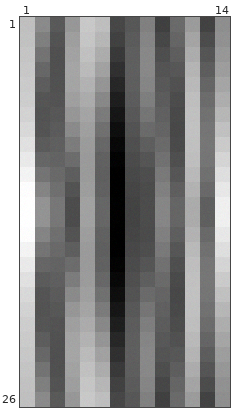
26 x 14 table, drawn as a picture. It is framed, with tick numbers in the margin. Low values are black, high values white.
Ninth with the lowest average: centre. Mirror symmetry: top to bottom. Slope: none. Grain: streaks running down.
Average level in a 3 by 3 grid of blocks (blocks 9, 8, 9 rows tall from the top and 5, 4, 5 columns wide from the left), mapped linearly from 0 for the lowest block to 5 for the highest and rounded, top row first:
5 2 4
5 0 5
5 2 4
